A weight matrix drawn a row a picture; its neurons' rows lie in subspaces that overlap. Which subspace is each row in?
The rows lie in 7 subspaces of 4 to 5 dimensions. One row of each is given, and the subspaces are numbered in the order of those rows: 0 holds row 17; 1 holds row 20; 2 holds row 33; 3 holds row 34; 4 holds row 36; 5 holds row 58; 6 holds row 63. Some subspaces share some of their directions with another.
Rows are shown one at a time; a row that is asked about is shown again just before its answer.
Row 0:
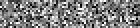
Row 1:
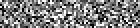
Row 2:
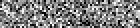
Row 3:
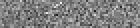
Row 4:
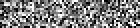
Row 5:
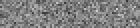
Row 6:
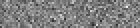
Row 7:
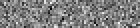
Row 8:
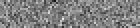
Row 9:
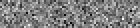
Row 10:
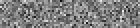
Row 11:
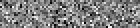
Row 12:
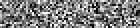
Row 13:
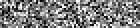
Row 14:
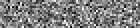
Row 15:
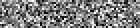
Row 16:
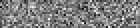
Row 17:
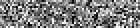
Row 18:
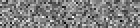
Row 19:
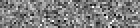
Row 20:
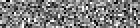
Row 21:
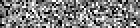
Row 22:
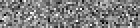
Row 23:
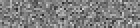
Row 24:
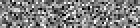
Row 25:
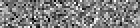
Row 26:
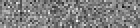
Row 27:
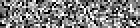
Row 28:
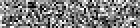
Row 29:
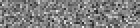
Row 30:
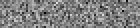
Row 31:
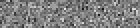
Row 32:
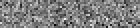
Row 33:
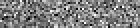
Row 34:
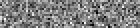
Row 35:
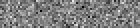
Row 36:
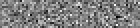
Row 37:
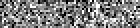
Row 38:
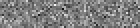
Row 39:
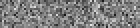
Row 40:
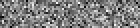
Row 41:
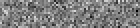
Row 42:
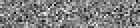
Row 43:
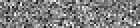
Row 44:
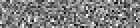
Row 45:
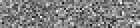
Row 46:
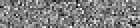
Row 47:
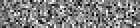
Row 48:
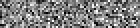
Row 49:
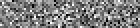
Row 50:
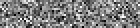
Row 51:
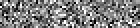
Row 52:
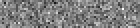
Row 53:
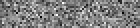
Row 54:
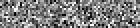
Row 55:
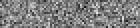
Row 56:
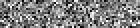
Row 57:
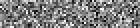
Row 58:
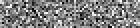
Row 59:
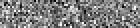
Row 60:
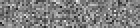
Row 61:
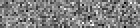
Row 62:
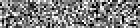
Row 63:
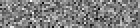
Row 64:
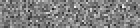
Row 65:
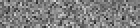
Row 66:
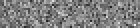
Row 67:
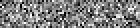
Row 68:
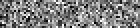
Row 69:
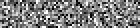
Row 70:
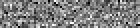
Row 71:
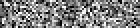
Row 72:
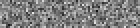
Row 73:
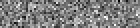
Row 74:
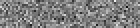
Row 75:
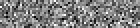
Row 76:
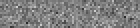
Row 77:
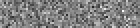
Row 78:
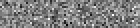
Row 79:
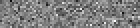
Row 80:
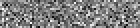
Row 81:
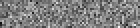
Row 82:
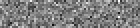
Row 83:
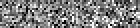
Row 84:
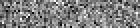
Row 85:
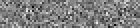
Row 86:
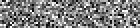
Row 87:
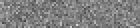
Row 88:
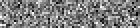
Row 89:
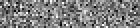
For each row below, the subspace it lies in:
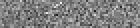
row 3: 2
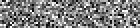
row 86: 1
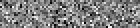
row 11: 5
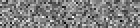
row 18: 1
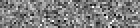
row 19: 4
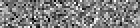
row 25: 6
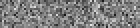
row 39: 5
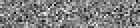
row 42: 3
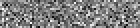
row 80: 6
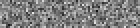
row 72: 3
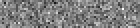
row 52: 4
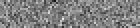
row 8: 4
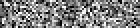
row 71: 5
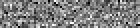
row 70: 1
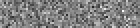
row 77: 4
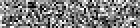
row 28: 0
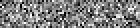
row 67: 4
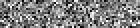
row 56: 5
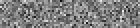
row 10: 0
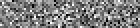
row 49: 3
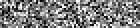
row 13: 4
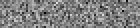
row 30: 4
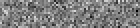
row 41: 1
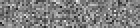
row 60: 4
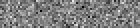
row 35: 1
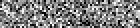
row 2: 3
